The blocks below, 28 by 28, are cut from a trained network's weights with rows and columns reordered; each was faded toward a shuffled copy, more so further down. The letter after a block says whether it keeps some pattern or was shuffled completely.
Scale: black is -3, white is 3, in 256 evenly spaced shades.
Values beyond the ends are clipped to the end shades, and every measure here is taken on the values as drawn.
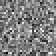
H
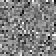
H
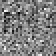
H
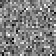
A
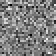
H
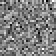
H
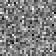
A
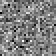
A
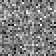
A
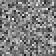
A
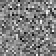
A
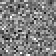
A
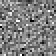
A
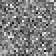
A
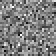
A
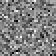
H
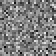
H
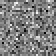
A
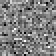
H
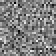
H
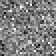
A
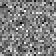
A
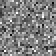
A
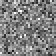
H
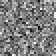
A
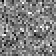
H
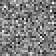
A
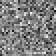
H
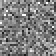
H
